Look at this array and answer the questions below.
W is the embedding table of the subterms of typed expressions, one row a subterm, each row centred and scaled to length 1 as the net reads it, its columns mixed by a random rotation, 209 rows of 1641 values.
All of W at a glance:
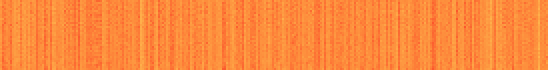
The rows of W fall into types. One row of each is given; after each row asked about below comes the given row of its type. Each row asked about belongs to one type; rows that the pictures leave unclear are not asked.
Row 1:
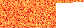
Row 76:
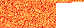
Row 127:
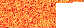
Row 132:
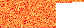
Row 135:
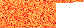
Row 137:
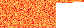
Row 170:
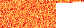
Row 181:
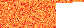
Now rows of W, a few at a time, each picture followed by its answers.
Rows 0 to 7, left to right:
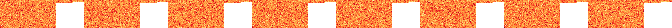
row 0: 181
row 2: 170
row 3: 127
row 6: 181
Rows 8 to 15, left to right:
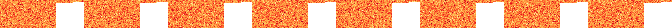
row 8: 137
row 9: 132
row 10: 1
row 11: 135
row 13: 135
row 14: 1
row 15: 135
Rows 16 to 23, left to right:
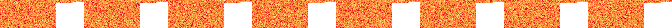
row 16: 132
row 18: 76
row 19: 76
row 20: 127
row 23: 170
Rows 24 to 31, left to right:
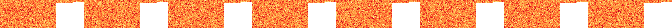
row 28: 170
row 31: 1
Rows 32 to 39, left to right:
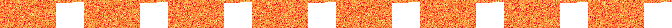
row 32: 76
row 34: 76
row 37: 76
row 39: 135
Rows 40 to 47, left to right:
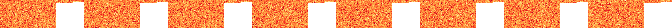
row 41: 1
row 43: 137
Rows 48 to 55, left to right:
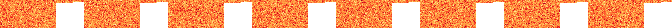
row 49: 181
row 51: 1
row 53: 135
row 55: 135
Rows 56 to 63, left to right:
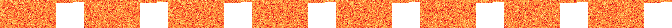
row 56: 135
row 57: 137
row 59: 132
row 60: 135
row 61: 127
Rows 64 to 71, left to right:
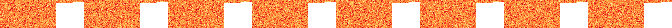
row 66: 137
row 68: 135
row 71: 1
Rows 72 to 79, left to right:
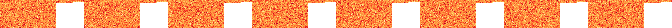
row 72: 170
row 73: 181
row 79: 181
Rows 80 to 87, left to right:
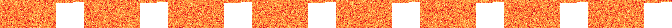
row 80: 135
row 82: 1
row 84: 135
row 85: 127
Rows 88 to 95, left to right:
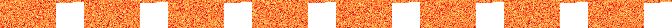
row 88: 170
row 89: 76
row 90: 127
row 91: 135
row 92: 1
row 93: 181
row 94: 132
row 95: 181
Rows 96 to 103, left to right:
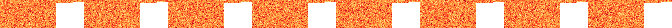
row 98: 132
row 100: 127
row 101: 135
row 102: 137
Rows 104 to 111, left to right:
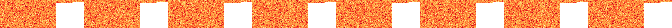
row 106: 135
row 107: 135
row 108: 132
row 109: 76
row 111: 132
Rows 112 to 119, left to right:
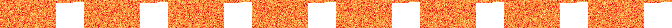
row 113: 1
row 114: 132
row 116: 127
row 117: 127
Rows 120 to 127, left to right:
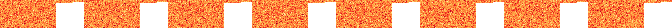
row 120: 132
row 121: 181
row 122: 181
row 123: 132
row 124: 132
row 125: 1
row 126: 127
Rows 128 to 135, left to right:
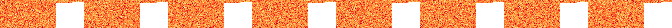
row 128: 76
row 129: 170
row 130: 76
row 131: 132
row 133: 181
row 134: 170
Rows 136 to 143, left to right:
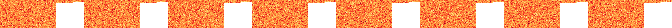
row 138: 137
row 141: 132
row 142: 132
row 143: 76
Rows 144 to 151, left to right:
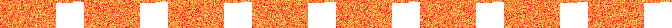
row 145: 76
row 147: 181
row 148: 137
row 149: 137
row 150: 132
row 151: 76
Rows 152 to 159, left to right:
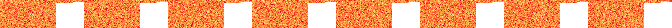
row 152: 135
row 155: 135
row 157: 76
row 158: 135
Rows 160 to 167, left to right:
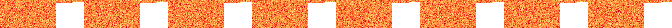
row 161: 76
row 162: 76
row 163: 181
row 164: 135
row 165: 132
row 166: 132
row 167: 1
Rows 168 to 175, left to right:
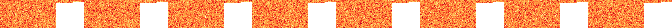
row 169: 127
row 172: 132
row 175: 1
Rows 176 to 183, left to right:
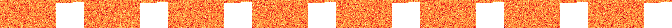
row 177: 1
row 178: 170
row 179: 181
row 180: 76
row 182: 181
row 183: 76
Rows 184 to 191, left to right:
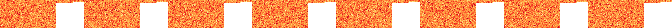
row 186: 76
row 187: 132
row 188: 137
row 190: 181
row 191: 76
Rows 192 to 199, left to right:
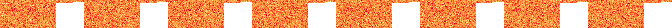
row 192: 127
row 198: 127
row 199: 181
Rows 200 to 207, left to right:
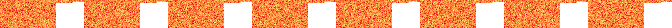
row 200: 127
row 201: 137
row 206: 137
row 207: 135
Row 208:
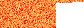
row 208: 132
